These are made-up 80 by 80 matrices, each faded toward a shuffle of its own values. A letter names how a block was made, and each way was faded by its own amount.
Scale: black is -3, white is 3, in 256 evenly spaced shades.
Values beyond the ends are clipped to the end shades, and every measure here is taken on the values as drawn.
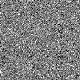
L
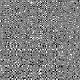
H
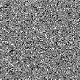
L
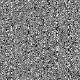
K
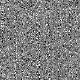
K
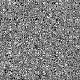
L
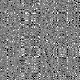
H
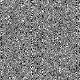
K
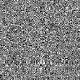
L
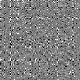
H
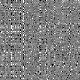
H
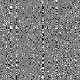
H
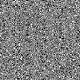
L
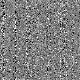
K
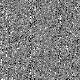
K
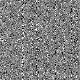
K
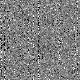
K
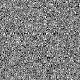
L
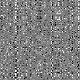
H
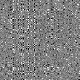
H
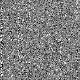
K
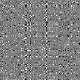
H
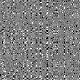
H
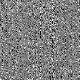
K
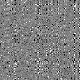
H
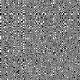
H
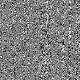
K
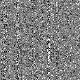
K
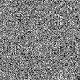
L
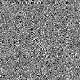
L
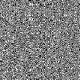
L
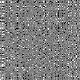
H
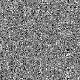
L
